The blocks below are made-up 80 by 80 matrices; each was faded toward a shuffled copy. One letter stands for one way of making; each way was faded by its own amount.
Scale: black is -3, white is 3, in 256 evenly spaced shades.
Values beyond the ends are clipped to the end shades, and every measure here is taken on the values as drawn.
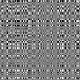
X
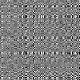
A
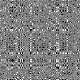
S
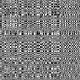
A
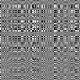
X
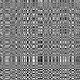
X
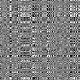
A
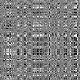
A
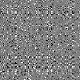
S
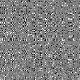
S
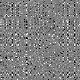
S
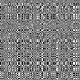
A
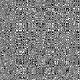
S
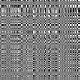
X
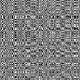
A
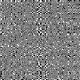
S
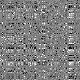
S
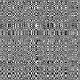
A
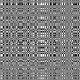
X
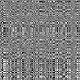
A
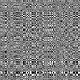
A
